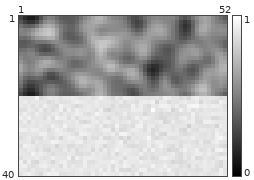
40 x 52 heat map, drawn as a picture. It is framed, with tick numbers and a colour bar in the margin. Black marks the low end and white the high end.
The table splits into 2 rows of 1 panel. Panel 1,1: middling, blotchy, strong in contrast. Panel 2,1: very high, fine-grained, faint in contrast.
